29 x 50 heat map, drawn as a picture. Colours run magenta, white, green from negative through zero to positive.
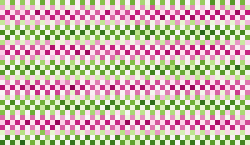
Stripes: horizontal, repeating 4 times. Average level on the scale: 50%. Slope: none.
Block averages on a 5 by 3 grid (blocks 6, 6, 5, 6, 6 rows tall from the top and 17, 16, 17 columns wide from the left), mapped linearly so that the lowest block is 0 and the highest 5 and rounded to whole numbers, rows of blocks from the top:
000 | 111 | 555 | 333 | 111
